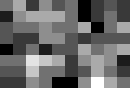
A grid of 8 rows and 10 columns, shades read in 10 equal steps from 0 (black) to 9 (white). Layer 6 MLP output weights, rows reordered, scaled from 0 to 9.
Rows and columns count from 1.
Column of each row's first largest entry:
2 3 7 4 7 3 3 8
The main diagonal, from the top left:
4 5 4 5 3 2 3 9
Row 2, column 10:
2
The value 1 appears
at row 2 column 1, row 5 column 4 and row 6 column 10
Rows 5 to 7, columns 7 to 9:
6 4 5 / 5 6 5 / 3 6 4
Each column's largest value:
4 6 8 7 6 4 6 9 6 6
